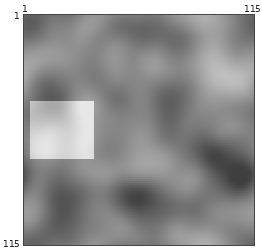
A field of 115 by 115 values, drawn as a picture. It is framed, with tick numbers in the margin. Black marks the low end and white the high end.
Values change most from cell to cell in the middle left. In the middle left lies a patch that is higher than the rest. The halves do not mirror each other. The middle left is the ninth with the highest average.
